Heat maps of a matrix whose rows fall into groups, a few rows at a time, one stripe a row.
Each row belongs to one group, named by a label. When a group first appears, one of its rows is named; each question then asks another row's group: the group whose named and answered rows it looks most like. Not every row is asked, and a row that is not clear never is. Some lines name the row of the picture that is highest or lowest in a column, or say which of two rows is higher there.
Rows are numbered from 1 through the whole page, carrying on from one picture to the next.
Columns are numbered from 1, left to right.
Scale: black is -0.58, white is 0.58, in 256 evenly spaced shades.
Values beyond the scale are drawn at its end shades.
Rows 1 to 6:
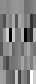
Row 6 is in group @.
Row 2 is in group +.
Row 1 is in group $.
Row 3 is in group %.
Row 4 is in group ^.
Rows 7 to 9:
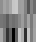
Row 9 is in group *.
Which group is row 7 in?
$
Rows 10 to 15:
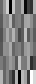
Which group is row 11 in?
^
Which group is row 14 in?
+
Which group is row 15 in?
@
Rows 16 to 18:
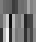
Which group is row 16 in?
*
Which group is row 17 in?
%
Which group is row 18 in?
%
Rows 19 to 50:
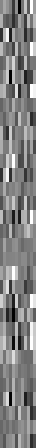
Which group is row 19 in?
@
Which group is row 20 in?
*
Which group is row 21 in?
%
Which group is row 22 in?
@
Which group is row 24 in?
%
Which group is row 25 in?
@
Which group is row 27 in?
+
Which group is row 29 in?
^
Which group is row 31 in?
%
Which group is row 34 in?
@
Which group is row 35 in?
^
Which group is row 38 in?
$
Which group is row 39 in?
%
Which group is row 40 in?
@
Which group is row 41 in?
*
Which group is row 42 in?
@
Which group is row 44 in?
$
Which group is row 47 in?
%
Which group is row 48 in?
+
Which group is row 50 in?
+
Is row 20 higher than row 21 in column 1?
Yes
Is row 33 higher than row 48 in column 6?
Yes
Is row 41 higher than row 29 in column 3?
No
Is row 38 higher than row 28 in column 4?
No
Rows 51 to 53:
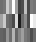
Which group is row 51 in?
$
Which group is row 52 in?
@
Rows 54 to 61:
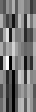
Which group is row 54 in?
+
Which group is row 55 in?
*
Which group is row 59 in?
*
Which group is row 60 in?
*
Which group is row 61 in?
*
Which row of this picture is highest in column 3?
58
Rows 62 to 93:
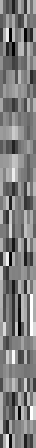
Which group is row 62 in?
*
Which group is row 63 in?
$
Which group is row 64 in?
%
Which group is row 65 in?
*
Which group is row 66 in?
*
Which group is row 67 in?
+
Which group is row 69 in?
*
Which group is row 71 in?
$
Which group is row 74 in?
$
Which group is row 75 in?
*
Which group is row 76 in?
%
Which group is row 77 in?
^
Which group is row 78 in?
^
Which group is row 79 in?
*
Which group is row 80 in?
%
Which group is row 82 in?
*
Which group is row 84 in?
@
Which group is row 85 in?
@
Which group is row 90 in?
*
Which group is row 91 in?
@
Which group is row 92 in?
^
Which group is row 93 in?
%
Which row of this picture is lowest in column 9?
64
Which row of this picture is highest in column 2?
85
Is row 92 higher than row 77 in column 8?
Yes
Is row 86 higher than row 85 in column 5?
Yes
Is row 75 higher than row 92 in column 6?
No
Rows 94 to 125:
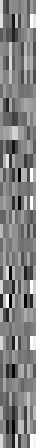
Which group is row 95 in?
@
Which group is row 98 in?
^
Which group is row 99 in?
^
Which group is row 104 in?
*
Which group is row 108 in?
@
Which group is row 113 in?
%
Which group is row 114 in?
@
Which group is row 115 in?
%
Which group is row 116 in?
^
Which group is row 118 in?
@
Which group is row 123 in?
*
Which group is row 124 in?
*
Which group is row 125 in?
@
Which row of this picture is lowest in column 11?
115
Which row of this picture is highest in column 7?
124
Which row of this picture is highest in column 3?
115
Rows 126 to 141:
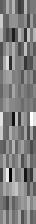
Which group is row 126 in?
$
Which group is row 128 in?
*
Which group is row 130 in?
%
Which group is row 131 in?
^
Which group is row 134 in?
@
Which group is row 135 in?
^
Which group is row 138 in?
%
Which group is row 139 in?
$
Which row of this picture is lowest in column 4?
138
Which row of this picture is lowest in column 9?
138
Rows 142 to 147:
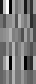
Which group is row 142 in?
%
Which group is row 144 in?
^
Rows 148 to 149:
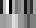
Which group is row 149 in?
$
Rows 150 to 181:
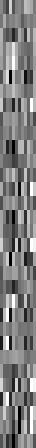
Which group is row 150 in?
^
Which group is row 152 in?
*
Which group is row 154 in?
$
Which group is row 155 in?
%
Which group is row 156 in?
$
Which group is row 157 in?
@
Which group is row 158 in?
$
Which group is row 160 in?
*
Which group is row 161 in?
*
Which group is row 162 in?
$
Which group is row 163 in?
@
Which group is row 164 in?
$
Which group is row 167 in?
@
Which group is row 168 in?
%
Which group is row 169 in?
$
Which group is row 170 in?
*
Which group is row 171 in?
$
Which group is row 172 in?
%
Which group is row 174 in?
%
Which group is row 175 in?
$
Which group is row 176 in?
*
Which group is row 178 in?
%
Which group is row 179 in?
@
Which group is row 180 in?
@
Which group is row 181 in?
*
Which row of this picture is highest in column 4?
150
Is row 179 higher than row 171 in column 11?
Yes
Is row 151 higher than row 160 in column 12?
Yes
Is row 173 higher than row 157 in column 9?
No
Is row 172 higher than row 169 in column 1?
No
